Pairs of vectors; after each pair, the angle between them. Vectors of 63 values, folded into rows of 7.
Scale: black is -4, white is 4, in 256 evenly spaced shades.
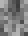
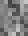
partly aligned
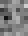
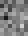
orthogonal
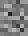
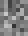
partly aligned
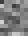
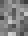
orthogonal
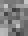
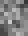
nearly opposite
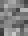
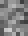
partly aligned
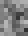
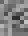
partly aligned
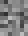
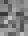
nearly parallel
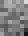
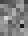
partly opposed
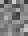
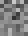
nearly parallel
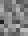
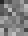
partly opposed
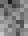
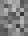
partly opposed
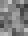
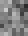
nearly parallel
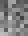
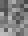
nearly parallel
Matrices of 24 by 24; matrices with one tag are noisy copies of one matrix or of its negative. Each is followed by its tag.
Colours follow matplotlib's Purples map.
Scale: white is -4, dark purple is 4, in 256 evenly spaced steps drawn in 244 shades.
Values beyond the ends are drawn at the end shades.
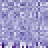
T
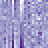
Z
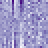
Z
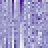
Z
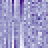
Z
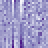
Z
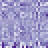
T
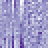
Z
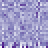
T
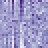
Z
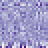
T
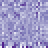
T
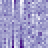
Z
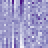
Z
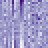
Z
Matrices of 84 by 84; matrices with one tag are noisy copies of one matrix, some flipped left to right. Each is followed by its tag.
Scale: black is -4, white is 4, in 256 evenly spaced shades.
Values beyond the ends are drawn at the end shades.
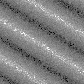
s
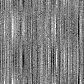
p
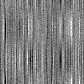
p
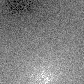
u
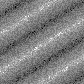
s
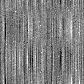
p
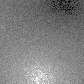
u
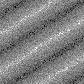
s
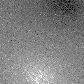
u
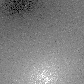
u
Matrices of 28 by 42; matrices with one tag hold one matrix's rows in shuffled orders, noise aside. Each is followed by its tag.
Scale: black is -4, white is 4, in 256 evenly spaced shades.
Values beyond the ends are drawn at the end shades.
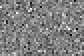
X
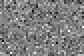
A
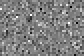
X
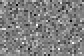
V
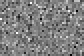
X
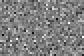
A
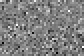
A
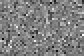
A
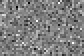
V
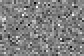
V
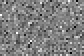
X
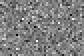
V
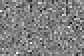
X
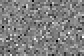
A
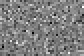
A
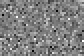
A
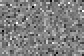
A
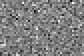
V
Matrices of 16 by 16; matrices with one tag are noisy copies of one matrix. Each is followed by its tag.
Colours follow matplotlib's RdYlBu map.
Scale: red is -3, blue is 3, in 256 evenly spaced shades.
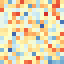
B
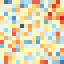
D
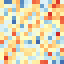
D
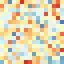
B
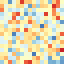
B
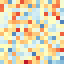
B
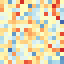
B
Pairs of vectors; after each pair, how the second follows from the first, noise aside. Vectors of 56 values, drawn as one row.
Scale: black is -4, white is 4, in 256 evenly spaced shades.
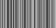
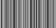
wrapped around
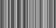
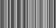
copied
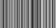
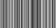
copied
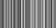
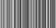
wrapped around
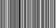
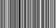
copied
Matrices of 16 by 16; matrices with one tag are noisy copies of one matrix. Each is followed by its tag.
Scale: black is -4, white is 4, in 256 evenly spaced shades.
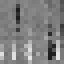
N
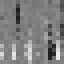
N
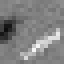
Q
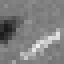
Q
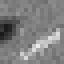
Q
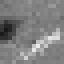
Q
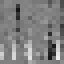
N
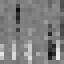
N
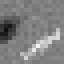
Q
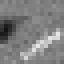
Q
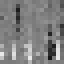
N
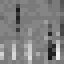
N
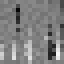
N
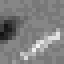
Q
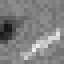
Q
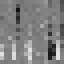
N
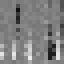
N
